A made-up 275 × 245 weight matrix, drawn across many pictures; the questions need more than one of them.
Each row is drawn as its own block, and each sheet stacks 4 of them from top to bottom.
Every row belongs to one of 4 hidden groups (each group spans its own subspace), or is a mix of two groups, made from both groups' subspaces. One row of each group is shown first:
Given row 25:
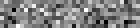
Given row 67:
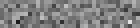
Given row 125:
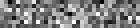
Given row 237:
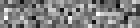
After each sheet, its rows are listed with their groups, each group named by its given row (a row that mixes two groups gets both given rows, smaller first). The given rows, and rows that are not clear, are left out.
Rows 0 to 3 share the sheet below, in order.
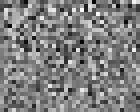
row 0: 237
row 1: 125
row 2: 125
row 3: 125
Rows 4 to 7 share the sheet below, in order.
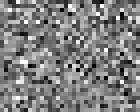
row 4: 125
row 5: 25
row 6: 25
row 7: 67
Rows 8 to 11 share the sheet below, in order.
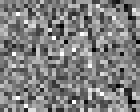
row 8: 67 and 125
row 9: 125
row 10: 125
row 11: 67
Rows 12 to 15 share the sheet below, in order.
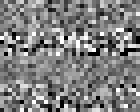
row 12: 125 and 237
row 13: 25 and 67
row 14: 25
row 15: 67 and 237
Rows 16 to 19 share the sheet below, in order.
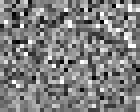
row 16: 237
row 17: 67
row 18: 125
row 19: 125 and 237
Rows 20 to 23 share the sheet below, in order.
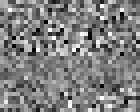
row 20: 125
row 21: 125
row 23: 237
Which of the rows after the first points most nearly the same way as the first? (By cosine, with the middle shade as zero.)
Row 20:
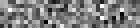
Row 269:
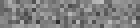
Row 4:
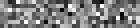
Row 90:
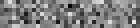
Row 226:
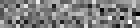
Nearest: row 4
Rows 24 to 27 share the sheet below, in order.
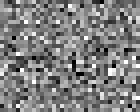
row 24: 125
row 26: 25
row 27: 67
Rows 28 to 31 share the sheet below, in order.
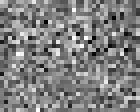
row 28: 25 and 125
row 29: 25
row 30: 25
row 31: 237
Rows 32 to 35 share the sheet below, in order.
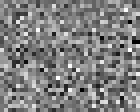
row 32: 67
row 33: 67
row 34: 25 and 125
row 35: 125
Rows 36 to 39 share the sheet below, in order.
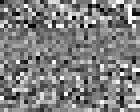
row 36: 67
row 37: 25 and 237
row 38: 67
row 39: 25
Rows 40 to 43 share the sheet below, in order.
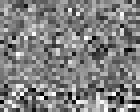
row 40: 25
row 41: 25
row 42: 125
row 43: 25
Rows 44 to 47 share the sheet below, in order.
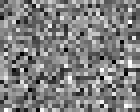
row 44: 25 and 67
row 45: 125 and 237
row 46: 237
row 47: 25 and 237
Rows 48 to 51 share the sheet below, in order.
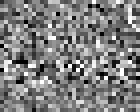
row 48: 67
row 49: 25 and 237
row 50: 25
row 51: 25
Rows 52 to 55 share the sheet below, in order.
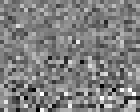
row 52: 25
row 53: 25
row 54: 125
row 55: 237
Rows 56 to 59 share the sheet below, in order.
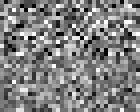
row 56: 25
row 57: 25
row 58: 125 and 237
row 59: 25
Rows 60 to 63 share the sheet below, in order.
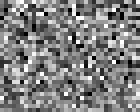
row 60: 25
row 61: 25
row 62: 237
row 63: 25 and 125
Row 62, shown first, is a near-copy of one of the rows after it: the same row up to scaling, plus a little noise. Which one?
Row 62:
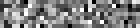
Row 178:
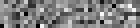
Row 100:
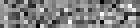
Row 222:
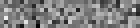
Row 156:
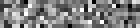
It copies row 156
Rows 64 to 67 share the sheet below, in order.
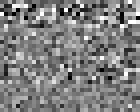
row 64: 25
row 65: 25
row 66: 237
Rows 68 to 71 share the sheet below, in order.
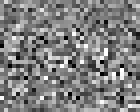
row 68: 25
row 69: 25
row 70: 125
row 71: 25
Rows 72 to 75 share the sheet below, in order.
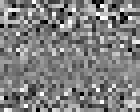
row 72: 125 and 237
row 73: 67
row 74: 237
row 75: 25 and 237
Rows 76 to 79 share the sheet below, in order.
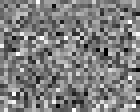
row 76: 67
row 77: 25
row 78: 67 and 237
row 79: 25 and 125
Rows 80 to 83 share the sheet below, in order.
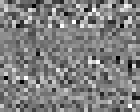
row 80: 25 and 125
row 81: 237
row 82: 67 and 237
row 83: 67
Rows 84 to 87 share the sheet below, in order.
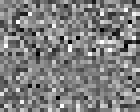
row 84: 67
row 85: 237
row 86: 67
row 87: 67
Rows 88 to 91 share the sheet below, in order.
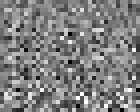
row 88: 125 and 237
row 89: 125
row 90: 125
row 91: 25 and 67
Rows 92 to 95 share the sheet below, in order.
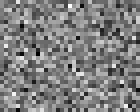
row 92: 125 and 237
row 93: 237
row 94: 25
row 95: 25 and 67
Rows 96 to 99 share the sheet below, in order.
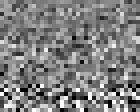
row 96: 25
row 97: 25 and 125
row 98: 25 and 237
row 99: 25 and 67
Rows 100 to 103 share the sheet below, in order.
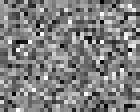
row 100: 237
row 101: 67
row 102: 125
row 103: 25
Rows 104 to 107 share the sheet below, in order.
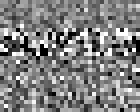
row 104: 25 and 237
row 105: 125 and 237
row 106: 67
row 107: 25 and 237
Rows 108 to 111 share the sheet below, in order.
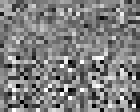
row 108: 25
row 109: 25
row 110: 125
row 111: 125
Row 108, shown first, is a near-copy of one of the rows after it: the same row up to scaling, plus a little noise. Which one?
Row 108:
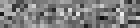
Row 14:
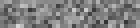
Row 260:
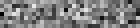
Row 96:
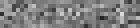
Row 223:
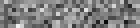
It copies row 96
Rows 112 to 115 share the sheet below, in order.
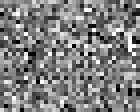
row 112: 25 and 67
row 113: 67
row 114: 237
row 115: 237
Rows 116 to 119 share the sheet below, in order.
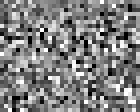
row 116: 237
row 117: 67 and 125
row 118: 25
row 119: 67 and 237
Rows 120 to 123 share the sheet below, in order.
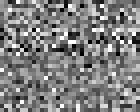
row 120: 125
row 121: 67 and 125
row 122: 25 and 125
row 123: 67
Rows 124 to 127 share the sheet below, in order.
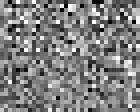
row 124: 125
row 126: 67 and 237
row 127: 67
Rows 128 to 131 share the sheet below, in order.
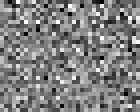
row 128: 125
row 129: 67
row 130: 125
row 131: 67
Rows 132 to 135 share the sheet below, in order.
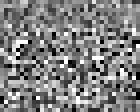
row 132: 237
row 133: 67
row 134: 125
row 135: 25 and 237
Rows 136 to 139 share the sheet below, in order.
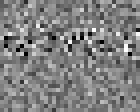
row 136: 237
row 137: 67 and 237
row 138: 237
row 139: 125
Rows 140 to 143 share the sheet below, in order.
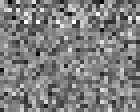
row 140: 125
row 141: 237
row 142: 25
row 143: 125 and 237
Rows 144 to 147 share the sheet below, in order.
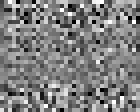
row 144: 125
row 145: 125
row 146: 125
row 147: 125
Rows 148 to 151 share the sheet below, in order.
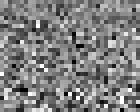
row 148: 125 and 237
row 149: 25
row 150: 25
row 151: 25
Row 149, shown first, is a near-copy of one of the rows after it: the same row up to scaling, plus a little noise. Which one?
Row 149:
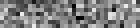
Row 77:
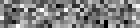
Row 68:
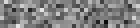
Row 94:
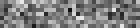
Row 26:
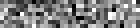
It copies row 26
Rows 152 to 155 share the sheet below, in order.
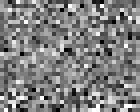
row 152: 125
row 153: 237
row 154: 25
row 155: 25 and 67
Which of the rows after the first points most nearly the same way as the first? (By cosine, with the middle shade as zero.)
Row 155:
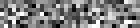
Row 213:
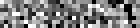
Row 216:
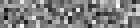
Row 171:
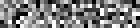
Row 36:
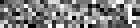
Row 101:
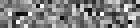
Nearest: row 213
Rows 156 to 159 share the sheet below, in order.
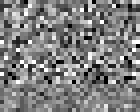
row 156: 237
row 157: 25 and 67
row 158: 25
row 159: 25
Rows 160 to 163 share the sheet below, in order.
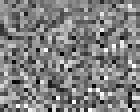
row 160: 237
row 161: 125
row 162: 125 and 237
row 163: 67
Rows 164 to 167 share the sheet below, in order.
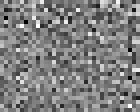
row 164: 237
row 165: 67
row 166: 67
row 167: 67
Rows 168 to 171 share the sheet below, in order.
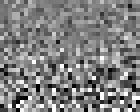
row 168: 237
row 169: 67
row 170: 25 and 237
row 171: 67
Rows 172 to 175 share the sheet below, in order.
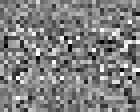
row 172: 67
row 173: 237
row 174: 67
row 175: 67
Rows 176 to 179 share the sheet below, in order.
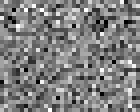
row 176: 25
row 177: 125
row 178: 237
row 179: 25 and 67
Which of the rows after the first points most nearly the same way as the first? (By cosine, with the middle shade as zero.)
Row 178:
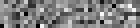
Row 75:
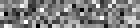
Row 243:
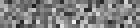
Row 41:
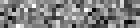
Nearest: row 75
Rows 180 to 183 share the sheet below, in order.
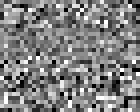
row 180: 25
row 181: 237
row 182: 67
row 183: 237
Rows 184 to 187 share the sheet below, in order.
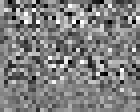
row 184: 125
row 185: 125
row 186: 125
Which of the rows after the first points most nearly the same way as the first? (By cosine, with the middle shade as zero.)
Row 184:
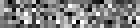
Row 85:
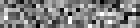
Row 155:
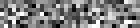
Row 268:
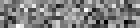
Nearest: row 85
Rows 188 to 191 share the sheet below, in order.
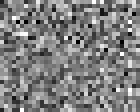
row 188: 67 and 125
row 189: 25
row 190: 237
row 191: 237
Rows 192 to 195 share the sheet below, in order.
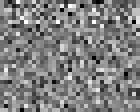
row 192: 125
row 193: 67
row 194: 237
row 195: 237
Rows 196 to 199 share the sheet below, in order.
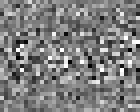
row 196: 25 and 67
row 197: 67
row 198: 125 and 237
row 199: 25
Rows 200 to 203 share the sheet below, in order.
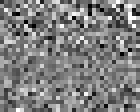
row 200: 67
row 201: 25 and 67
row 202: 237
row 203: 25
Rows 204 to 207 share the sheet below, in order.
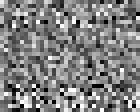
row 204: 67 and 125
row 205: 25 and 237
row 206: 125
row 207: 125
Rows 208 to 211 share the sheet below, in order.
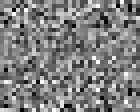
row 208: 25 and 237
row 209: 25 and 125
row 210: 237
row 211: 237
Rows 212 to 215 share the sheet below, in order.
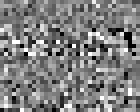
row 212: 237
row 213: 67
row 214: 237
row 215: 237
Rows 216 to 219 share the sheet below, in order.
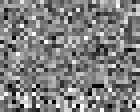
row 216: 237
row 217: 25
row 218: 25 and 67
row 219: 125
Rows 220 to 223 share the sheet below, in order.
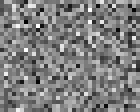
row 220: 125 and 237
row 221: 67 and 237
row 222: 237
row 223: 25
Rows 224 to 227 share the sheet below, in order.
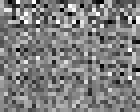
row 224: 125
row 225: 67
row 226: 67
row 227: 125
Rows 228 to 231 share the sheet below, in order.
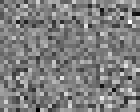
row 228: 67
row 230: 67
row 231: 237
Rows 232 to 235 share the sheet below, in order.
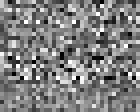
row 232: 125
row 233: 125 and 237
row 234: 125
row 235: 25 and 125
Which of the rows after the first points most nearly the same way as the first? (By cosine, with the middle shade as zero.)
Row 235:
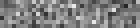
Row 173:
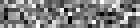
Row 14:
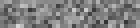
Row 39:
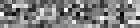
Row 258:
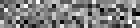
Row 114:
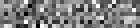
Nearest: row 14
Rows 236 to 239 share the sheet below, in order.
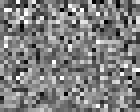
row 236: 125 and 237
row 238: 67
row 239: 25
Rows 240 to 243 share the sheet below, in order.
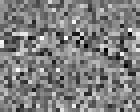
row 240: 125
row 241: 25
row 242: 67
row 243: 25 and 125
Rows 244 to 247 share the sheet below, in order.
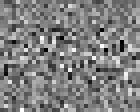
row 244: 125
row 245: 25 and 125
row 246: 237
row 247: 237
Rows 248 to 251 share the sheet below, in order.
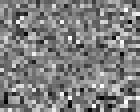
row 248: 67
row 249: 25
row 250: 25
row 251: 237
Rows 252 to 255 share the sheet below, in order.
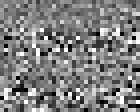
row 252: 67
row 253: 237
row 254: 67
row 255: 25
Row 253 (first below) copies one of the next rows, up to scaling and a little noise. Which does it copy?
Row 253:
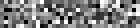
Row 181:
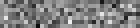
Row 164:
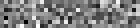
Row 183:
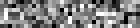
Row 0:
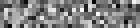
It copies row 164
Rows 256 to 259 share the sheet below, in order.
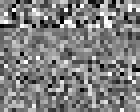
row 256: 237
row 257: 237
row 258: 67
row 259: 125
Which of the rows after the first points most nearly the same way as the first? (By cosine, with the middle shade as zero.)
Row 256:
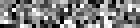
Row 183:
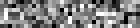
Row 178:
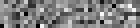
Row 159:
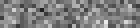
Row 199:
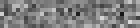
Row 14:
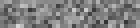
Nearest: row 183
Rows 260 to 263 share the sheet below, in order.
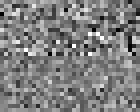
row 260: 25
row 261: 67
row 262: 25 and 67
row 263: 125
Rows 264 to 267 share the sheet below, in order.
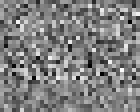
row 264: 67
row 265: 237
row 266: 125
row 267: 237
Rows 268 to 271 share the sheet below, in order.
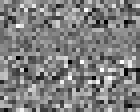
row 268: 25
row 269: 125
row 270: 125 and 237
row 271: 25 and 237
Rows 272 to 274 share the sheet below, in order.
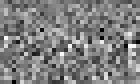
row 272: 25 and 125
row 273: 67 and 237
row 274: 125 and 237
